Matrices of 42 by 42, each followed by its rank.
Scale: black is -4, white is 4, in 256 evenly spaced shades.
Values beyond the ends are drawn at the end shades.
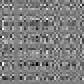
three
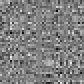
five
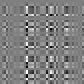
one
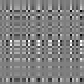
one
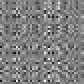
three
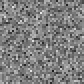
full rank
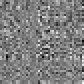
five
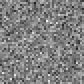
full rank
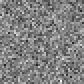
full rank
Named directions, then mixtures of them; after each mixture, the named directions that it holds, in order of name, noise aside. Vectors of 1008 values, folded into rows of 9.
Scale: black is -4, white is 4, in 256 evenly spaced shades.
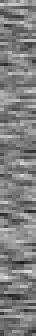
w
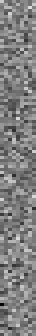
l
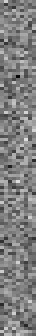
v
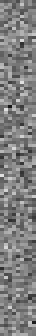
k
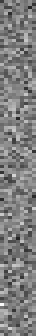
l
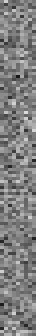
v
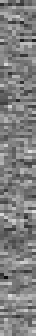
k, w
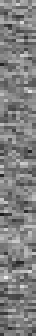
l, w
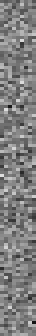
k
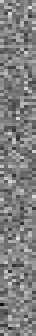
l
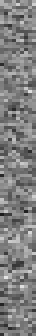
l, w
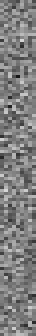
k, v
